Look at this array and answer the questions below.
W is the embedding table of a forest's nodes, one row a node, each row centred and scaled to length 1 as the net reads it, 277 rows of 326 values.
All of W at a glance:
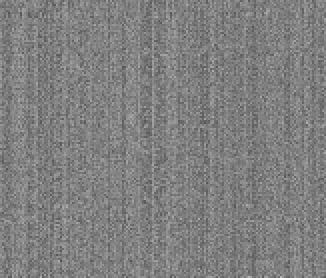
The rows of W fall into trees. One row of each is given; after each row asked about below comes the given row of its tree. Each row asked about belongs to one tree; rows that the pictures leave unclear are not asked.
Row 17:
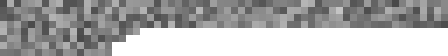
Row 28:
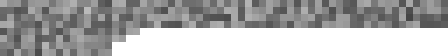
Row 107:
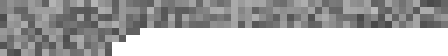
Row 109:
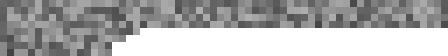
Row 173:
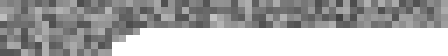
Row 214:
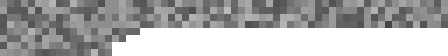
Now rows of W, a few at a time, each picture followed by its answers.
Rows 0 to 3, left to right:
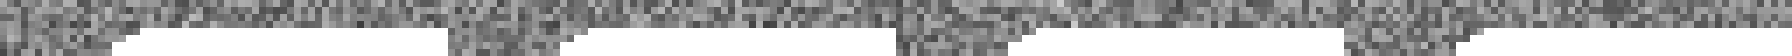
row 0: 173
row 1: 28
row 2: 109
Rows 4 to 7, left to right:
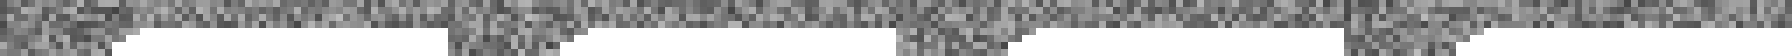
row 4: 109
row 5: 109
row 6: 17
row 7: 109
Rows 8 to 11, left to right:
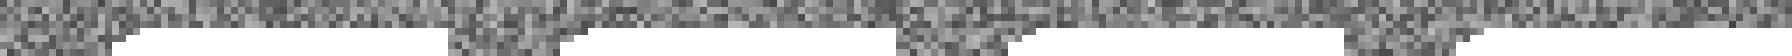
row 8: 17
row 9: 107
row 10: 107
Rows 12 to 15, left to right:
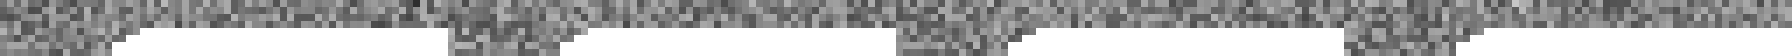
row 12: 17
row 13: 17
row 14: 17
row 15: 17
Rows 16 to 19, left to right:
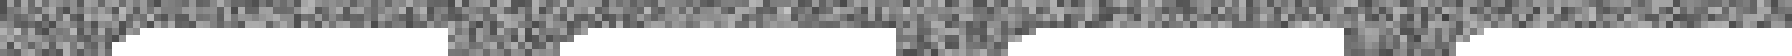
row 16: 17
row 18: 173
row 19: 214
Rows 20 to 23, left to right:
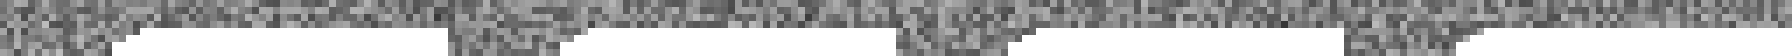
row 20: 107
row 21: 109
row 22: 107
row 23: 173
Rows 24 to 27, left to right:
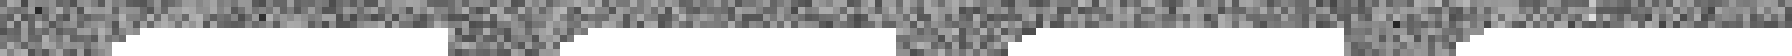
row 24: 214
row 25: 17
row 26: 107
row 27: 109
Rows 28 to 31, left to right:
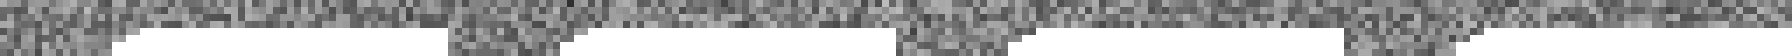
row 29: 17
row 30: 214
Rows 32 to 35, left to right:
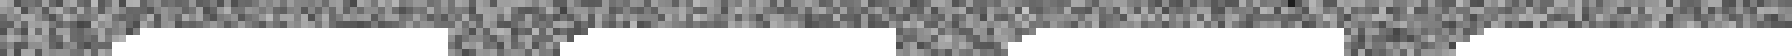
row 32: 173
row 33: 107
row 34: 214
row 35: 28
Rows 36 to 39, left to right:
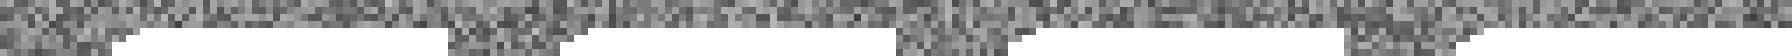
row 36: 214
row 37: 107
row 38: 214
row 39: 17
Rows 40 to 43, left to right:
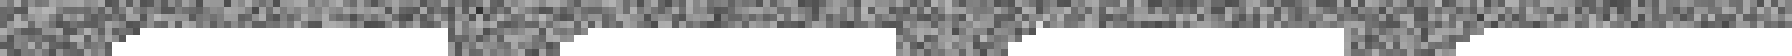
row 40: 107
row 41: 109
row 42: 214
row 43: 17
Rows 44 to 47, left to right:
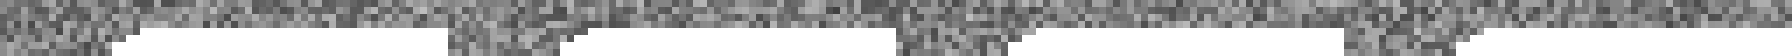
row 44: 214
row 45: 107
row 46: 109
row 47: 214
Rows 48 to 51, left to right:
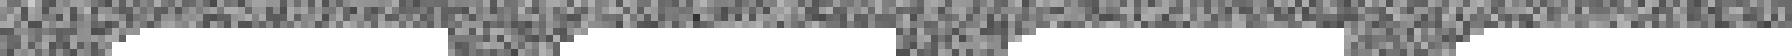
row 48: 28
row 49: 109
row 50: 28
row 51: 17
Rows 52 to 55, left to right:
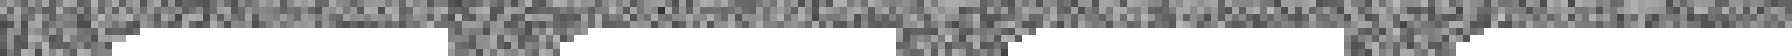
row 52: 173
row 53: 109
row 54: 107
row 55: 107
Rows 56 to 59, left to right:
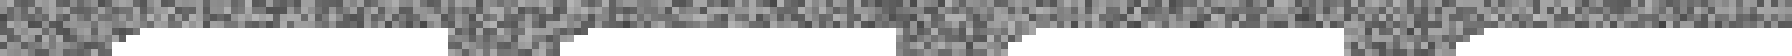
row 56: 214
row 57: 107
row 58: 17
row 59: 17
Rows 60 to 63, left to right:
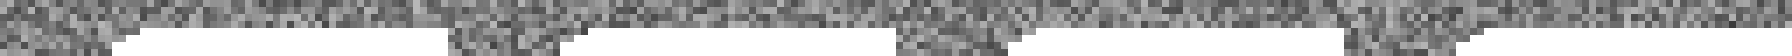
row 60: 214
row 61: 107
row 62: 214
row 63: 107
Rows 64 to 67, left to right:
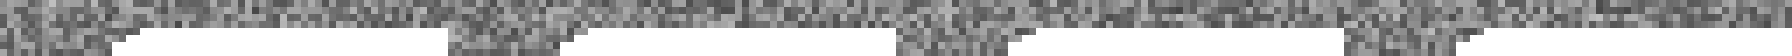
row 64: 107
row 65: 17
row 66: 214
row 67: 214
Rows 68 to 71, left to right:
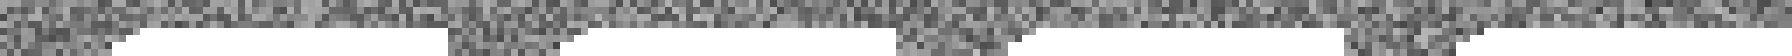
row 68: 28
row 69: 28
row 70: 214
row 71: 107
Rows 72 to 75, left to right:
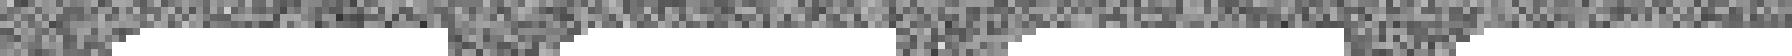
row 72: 214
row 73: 109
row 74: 28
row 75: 109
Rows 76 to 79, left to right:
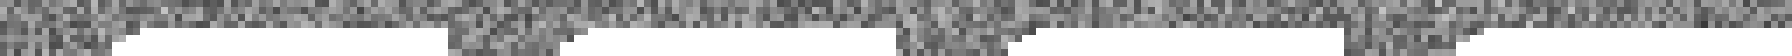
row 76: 173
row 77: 214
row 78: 107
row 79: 173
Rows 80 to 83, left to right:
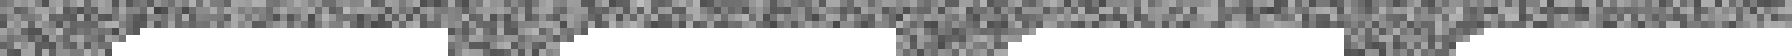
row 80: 107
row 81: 214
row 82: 28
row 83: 173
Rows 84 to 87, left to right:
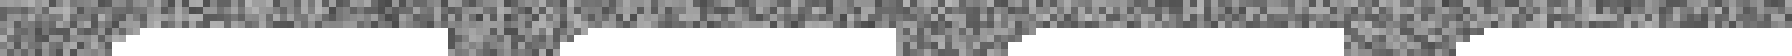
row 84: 28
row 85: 214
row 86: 17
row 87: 214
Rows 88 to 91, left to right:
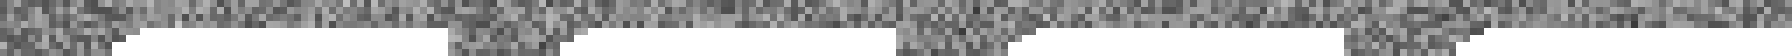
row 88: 109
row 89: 17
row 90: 17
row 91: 107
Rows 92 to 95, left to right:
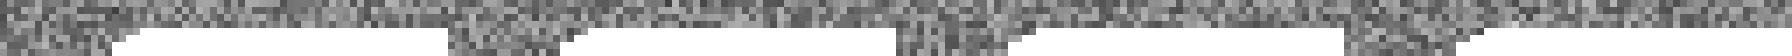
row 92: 109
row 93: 214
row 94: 173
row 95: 214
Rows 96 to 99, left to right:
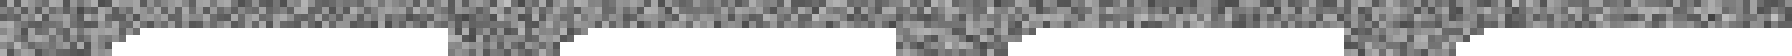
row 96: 17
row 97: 17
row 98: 214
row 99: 107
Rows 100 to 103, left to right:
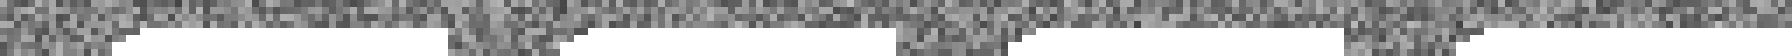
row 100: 214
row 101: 107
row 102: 17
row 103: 214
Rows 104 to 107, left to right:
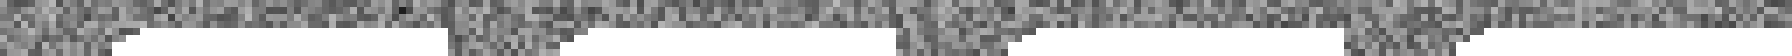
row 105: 109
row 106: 107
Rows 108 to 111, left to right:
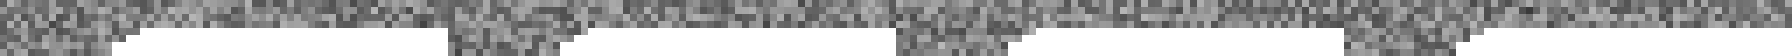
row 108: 214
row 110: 28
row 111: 214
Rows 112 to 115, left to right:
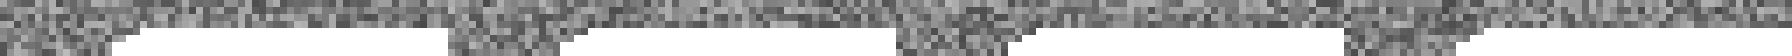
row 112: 214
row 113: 107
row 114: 107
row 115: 28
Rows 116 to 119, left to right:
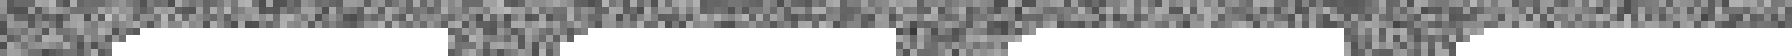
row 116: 214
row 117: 214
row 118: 28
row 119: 109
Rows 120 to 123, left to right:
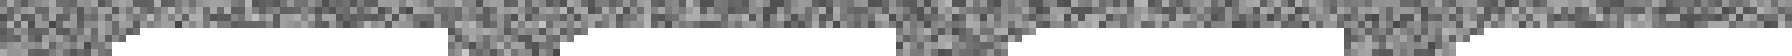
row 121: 214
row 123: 214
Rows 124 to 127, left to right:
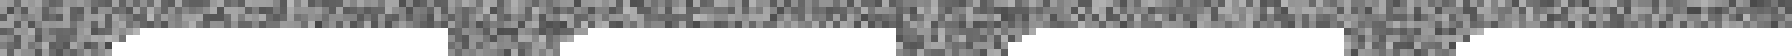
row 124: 28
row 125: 28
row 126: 109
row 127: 28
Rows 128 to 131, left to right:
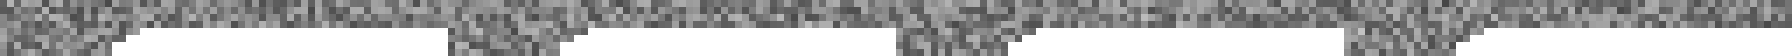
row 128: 17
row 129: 214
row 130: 107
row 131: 17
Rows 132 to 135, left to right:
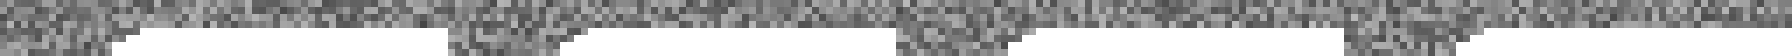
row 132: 214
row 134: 17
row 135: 109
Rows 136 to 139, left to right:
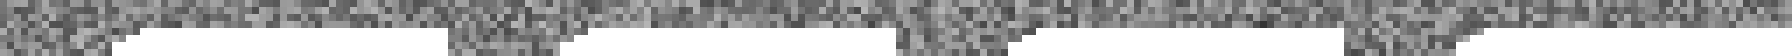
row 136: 107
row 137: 214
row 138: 107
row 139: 173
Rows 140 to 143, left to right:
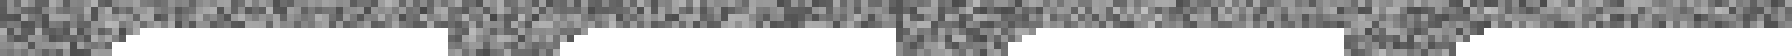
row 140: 17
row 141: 214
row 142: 109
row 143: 107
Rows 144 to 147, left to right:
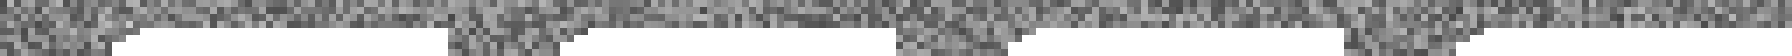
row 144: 17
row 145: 107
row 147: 107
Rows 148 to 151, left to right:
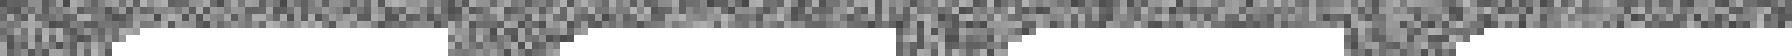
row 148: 109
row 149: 17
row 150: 173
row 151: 107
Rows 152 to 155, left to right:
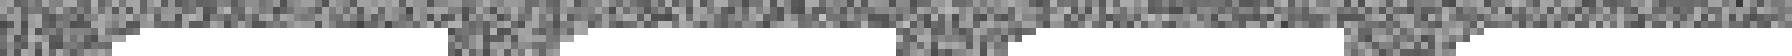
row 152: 173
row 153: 28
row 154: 214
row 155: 17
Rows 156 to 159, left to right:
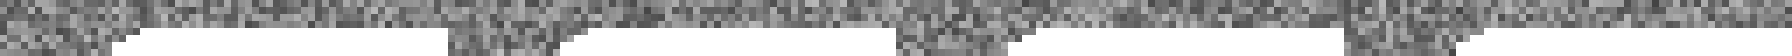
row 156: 214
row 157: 173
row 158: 214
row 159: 109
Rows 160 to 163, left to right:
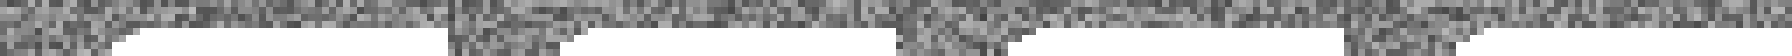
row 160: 173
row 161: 109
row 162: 214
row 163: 109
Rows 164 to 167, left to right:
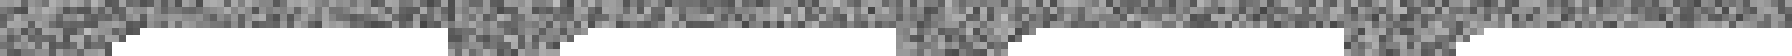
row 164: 107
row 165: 109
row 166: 17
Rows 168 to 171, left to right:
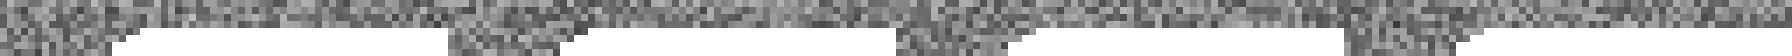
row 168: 107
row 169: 107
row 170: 28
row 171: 109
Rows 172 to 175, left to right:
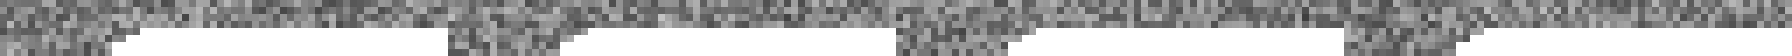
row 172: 214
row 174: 28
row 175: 17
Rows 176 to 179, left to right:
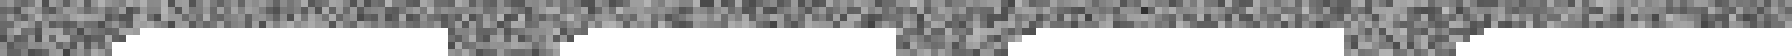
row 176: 109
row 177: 214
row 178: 107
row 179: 107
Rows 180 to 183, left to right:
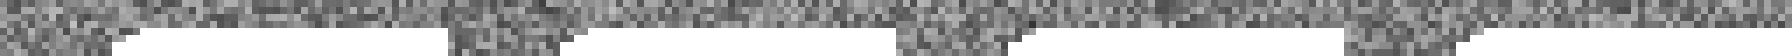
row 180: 214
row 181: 109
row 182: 17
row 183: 17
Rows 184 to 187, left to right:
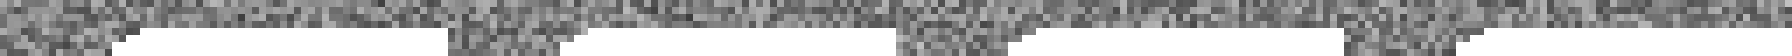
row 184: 107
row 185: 28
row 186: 17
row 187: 214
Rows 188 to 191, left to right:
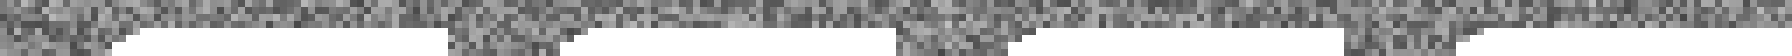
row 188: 17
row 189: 214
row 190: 214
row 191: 173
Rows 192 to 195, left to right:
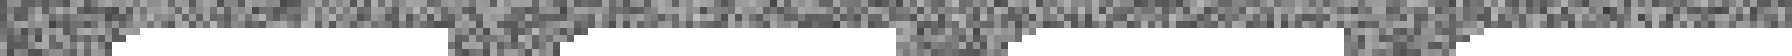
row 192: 109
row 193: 107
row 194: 17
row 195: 28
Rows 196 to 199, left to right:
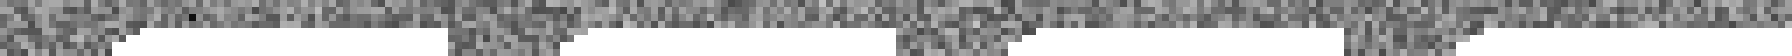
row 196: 107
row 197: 109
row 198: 107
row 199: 173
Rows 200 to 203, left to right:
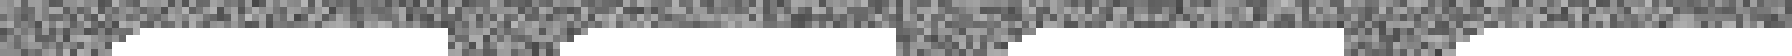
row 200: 28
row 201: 214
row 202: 109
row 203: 28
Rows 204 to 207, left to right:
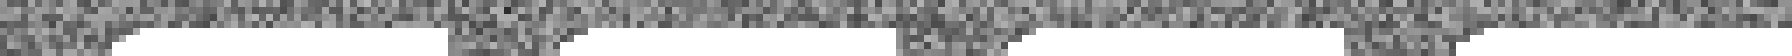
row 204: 173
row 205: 17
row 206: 17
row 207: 17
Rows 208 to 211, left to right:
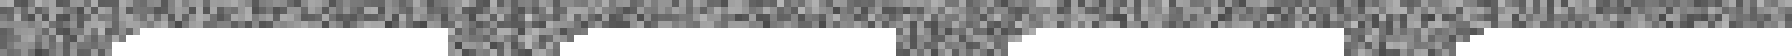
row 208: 214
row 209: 107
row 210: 28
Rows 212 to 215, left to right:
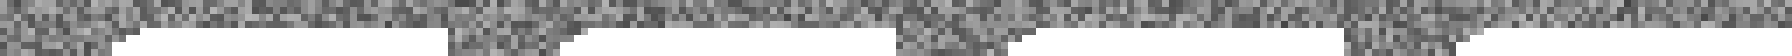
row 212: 214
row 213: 173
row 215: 109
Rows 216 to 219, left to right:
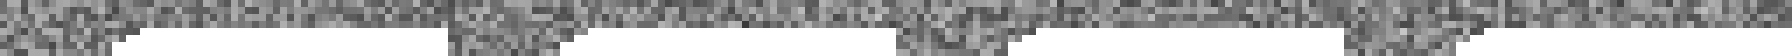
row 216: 107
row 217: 109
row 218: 107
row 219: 107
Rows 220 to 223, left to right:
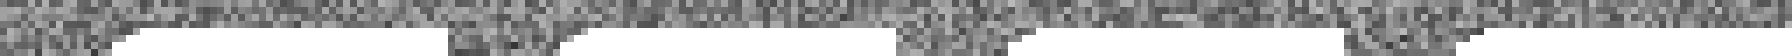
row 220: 173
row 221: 173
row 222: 214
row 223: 107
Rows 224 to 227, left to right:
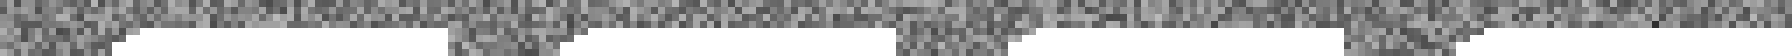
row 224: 17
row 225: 17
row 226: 28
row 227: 214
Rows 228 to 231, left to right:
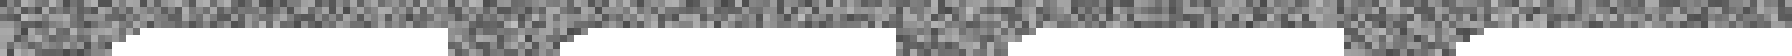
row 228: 17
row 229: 17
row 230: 109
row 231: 214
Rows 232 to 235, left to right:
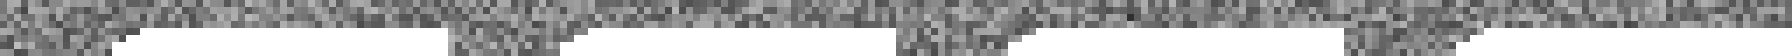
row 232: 107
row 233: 17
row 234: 173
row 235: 28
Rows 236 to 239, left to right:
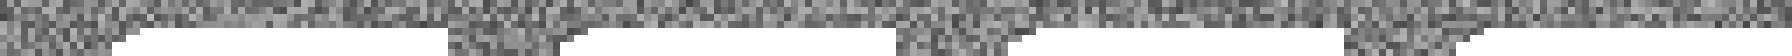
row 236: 17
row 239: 107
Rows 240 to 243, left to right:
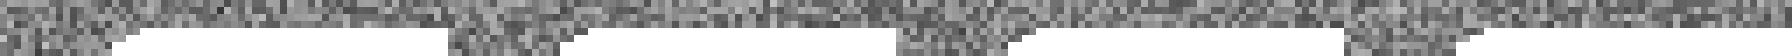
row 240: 28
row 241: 107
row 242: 17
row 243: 214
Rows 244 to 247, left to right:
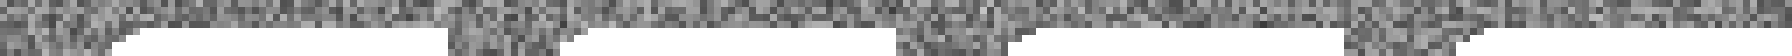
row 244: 173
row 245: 214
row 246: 17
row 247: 107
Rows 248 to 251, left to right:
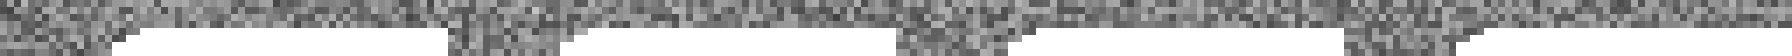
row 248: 17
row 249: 28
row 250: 107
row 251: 17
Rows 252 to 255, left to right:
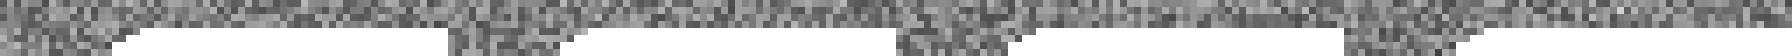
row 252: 17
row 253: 28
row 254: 107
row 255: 28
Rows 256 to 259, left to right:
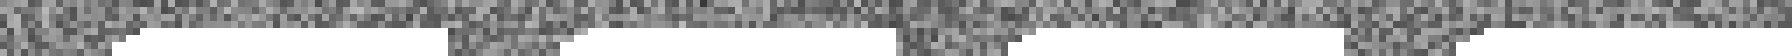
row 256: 107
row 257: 28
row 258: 109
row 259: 107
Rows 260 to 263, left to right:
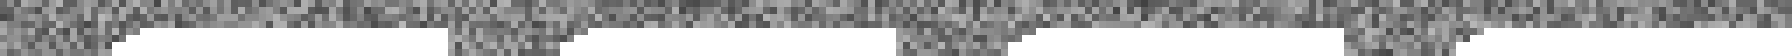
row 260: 17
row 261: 17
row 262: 17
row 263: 214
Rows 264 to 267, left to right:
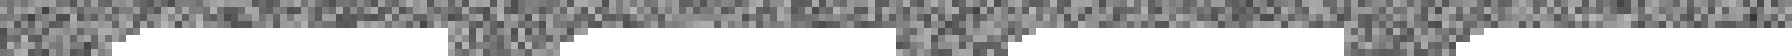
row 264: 214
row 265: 17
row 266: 214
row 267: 17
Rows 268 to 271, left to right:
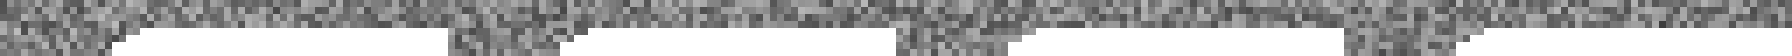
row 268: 17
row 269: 107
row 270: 28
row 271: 28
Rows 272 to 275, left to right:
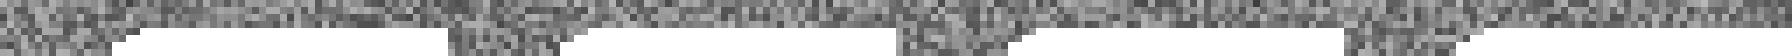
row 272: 107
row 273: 109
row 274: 17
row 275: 28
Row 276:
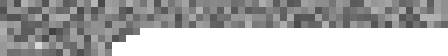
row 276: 17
